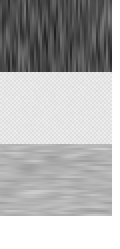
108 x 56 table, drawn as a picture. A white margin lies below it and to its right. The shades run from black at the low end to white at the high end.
It is made of 3 by 1 panels. Panel 1,1: low, streaked downward. Panel 2,1: very high, checkered, faint in contrast. Panel 3,1: high, streaked across, faint in contrast.
